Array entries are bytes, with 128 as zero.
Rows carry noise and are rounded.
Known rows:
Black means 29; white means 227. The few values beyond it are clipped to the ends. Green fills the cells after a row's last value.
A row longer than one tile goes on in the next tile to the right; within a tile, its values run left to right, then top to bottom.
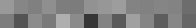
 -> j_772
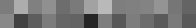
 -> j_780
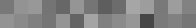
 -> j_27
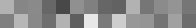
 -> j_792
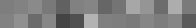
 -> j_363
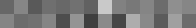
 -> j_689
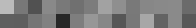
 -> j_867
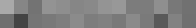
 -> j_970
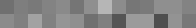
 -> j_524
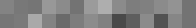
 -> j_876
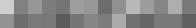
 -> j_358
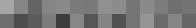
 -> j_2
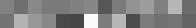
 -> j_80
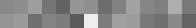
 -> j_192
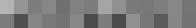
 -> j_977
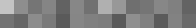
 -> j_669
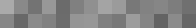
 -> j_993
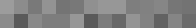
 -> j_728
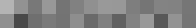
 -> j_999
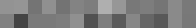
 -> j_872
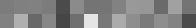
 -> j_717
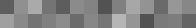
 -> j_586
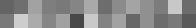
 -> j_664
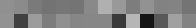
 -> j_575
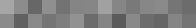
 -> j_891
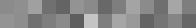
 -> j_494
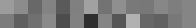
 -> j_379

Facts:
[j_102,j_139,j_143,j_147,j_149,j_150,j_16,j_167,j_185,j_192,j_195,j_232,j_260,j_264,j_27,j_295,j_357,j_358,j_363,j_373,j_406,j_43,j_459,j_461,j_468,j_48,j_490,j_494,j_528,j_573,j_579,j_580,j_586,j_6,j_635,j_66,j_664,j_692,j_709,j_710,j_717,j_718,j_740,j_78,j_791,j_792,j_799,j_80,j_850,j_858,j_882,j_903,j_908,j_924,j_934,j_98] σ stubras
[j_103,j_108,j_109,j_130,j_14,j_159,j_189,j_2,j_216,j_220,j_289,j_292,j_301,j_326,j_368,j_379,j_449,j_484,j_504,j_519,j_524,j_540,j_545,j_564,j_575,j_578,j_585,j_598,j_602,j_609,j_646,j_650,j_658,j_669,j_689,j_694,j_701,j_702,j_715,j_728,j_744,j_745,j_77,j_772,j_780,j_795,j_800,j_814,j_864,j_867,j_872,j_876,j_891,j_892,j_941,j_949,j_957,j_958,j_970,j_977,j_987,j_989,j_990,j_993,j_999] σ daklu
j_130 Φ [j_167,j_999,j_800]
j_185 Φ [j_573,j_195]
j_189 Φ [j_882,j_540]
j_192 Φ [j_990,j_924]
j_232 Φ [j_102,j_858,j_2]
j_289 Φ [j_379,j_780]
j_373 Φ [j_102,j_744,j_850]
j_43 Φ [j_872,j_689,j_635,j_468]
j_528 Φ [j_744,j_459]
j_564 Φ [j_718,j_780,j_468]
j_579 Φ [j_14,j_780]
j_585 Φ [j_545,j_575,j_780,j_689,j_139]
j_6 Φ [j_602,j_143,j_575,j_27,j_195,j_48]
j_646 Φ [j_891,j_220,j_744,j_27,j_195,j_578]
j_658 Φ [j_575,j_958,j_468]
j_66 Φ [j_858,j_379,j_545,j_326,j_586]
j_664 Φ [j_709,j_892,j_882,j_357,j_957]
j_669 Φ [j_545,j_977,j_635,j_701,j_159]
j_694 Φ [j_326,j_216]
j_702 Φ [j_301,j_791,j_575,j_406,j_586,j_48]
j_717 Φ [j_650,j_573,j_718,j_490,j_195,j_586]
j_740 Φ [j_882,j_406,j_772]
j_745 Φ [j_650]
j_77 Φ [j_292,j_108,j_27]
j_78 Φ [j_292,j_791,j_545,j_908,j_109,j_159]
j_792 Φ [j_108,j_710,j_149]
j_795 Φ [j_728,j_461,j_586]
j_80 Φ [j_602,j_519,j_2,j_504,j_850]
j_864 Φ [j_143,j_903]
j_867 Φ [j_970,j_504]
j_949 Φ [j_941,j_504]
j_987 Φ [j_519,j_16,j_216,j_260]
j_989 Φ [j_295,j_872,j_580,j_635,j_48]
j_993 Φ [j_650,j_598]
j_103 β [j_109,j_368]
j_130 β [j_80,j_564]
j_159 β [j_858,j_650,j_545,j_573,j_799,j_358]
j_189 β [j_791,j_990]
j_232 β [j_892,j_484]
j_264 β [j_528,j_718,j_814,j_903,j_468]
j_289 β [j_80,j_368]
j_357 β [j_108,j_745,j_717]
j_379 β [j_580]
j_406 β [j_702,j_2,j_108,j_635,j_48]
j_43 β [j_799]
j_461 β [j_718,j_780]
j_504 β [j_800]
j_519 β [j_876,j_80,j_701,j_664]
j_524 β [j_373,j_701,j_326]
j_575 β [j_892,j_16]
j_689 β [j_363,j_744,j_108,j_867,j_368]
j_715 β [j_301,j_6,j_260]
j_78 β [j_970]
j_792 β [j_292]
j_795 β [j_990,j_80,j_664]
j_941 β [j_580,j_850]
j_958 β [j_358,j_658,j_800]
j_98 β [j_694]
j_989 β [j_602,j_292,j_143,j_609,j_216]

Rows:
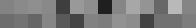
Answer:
j_580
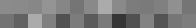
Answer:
j_701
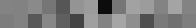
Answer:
j_850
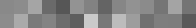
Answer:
j_66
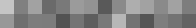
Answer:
j_858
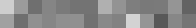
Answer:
j_715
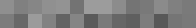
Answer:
j_326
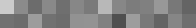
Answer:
j_77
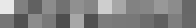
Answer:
j_658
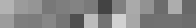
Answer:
j_260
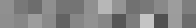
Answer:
j_130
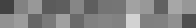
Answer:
j_406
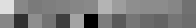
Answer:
j_545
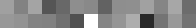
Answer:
j_232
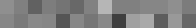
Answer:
j_103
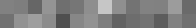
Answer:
j_564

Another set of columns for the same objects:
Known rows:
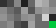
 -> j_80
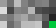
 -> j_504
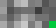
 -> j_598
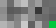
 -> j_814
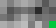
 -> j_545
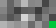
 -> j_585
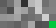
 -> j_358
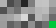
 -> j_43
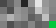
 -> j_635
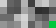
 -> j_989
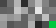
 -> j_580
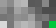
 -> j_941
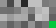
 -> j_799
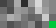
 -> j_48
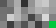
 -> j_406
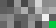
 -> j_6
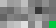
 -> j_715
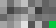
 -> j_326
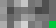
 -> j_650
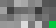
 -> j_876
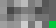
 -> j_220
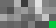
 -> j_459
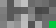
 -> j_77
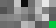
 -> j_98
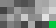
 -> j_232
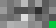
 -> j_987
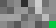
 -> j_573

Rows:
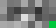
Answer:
j_669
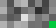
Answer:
j_745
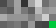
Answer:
j_16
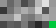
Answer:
j_792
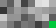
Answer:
j_264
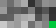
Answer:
j_289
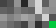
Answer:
j_579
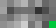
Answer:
j_216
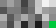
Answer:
j_78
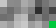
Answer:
j_159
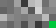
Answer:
j_791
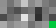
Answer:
j_702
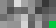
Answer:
j_108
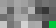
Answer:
j_958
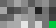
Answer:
j_519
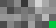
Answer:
j_664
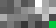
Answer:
j_528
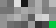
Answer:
j_357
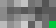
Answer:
j_109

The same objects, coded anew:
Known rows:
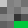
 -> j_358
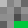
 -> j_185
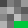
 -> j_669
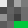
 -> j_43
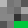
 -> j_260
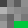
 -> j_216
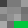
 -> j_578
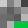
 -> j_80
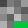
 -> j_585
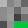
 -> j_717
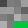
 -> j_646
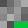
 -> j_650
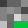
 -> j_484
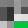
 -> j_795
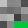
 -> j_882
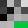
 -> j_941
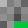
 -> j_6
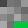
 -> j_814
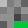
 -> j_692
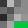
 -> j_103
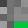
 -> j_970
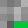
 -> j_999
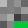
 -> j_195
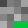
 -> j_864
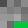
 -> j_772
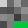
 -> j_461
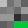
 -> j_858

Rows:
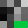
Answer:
j_504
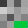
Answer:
j_292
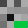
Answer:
j_989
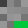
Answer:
j_744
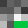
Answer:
j_892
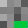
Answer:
j_740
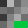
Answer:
j_689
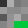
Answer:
j_368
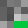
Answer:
j_524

